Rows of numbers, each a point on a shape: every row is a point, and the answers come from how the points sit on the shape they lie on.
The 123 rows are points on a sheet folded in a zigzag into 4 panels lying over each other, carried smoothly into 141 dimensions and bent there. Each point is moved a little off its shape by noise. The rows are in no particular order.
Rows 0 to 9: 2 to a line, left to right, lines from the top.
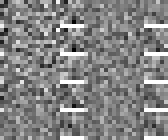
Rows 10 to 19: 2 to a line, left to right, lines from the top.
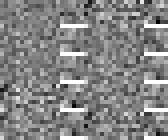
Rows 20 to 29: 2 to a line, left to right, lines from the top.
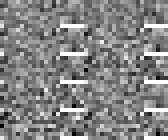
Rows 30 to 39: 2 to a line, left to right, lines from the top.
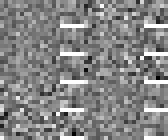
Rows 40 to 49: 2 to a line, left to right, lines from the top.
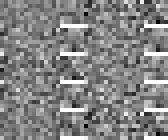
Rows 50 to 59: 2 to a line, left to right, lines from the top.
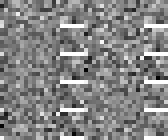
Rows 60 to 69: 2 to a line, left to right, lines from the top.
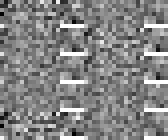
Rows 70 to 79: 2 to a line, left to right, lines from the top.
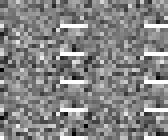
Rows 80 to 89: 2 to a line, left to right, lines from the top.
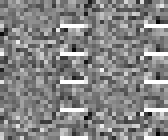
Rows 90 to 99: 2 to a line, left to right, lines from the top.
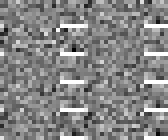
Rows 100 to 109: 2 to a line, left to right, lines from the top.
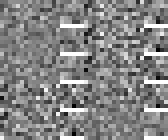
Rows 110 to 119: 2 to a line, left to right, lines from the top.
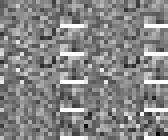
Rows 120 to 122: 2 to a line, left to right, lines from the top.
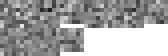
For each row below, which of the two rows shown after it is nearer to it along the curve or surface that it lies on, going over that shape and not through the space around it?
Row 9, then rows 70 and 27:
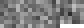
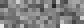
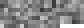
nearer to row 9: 70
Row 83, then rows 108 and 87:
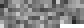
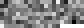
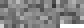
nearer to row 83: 108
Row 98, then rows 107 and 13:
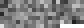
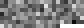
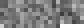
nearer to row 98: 107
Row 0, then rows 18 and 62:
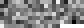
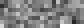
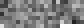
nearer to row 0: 18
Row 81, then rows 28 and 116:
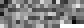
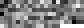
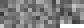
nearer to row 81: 28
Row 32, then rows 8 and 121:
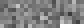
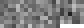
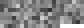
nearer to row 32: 121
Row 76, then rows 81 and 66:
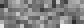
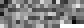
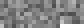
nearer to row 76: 81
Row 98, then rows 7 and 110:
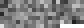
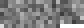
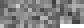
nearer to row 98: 110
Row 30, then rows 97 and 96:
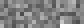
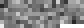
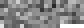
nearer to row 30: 96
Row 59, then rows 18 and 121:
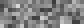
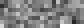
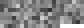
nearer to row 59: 121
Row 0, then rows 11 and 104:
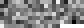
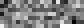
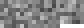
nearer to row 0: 11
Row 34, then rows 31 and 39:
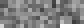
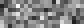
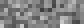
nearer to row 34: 39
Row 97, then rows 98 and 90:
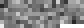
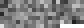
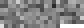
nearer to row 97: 90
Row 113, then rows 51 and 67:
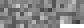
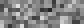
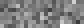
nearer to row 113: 67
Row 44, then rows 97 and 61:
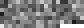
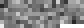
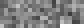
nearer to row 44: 61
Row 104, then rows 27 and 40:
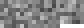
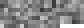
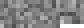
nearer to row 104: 27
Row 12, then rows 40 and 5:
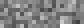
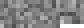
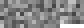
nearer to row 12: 5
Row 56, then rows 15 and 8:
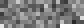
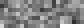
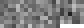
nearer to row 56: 8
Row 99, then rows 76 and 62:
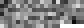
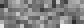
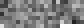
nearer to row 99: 76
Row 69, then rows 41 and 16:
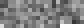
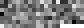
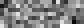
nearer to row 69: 41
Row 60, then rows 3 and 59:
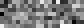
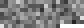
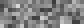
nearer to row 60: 3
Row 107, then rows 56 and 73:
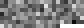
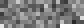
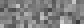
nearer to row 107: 56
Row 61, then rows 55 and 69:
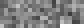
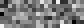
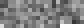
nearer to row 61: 69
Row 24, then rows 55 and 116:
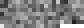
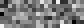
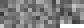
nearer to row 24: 55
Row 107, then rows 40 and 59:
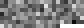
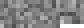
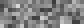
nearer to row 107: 40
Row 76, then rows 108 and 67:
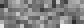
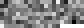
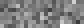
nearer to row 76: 108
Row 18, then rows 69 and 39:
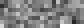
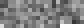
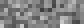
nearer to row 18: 39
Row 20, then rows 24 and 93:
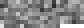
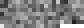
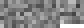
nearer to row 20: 93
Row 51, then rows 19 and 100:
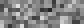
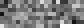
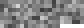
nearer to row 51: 100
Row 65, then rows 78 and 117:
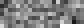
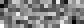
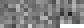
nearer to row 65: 78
